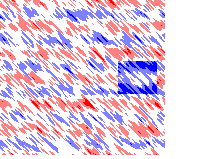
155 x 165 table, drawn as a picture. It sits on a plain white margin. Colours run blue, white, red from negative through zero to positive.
Stripes running across repeat 6 times from top to bottom. In the middle right lies a patch that is lower than the rest. Overall the values sit about 50% of the way up the scale. The ninth with the lowest average is the middle right. There is no overall slope.
